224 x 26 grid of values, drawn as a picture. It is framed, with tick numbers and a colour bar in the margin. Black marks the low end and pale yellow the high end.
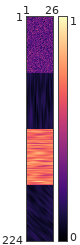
It is made of 4 by 1 panels. Panel 1,1: low, fine-grained. Panel 2,1: very low, streaked downward, faint in contrast. Panel 3,1: high, streaked across. Panel 4,1: very low, slanting down to the right, faint in contrast.
